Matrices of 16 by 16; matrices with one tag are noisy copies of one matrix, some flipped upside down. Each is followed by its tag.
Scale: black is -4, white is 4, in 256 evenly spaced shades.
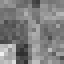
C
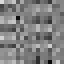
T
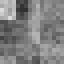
C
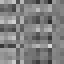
T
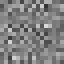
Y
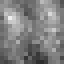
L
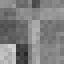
C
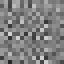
Y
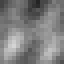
L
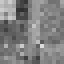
C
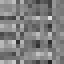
T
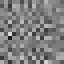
Y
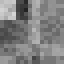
C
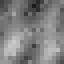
L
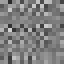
Y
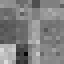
C
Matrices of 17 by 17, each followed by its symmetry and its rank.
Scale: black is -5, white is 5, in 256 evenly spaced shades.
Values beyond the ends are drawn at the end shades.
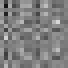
neither, rank two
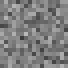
neither, full rank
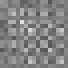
symmetric, rank three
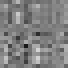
neither, rank three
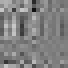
neither, rank two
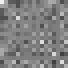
symmetric, rank three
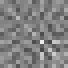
symmetric, rank three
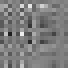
neither, rank two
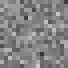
neither, full rank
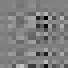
neither, rank two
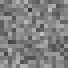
neither, full rank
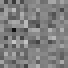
neither, rank three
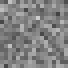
neither, full rank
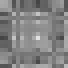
symmetric, rank two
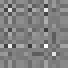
symmetric, rank two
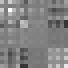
symmetric, rank two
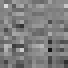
neither, rank three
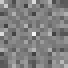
symmetric, rank three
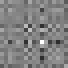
symmetric, rank two
